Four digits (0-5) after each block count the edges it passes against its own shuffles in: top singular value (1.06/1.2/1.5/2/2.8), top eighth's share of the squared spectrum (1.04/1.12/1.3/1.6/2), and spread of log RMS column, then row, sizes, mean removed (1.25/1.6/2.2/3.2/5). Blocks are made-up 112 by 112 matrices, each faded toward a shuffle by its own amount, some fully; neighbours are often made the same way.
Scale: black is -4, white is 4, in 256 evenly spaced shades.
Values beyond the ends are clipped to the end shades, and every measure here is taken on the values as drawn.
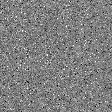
0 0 1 0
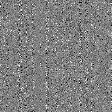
1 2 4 0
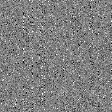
1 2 3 0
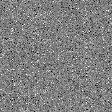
1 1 2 0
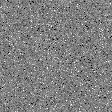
0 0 0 0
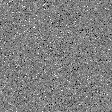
0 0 0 0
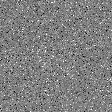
1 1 0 0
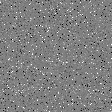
0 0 0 0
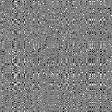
5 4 3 3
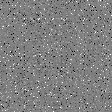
3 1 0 0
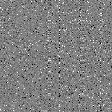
4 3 2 1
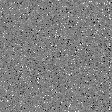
3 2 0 0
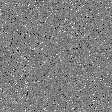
1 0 0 0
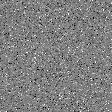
2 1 0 0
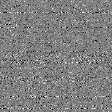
2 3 0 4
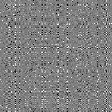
5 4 3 3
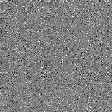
4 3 1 1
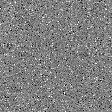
3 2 0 0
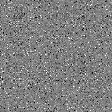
4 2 1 1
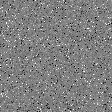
0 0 0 0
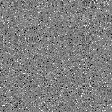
4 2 1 1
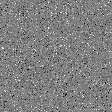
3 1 0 0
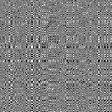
5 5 4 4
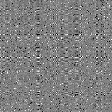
5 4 3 3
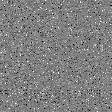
3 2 0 0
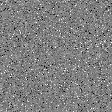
3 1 0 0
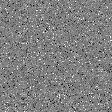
3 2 0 0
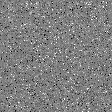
2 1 0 0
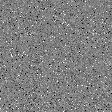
0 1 0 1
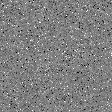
0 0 0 0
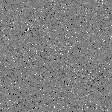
0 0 0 0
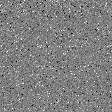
1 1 0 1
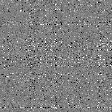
2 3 2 3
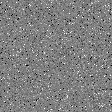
0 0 0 0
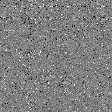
2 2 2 2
